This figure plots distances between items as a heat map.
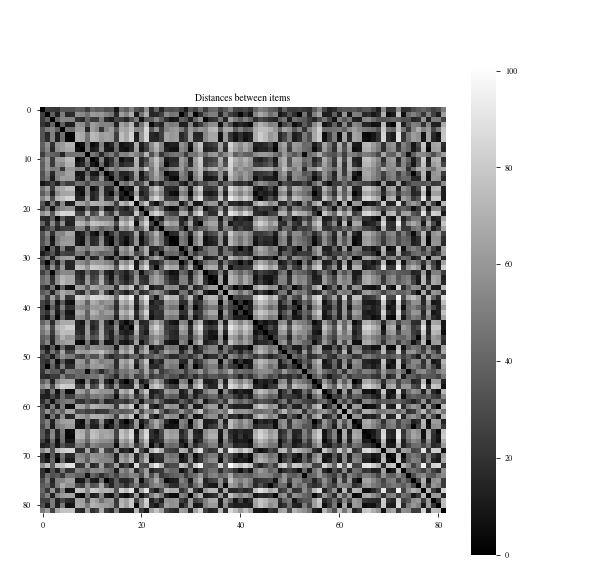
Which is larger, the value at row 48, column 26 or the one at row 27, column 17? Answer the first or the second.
the first
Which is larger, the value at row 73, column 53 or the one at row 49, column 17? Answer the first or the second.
the second
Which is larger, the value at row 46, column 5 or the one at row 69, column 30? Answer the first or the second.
the first
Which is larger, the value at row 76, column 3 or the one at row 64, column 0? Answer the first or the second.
the first
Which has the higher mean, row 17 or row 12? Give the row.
12
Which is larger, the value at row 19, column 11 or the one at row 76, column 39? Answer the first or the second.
the first
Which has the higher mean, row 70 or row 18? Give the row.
18
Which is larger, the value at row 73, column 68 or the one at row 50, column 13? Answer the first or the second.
the second
